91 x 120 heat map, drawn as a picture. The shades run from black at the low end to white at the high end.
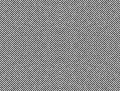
The histogram has two humps. A checkerboard runs through the table. There is no overall slope. Its left and right halves mirror each other, and so do its top and bottom.
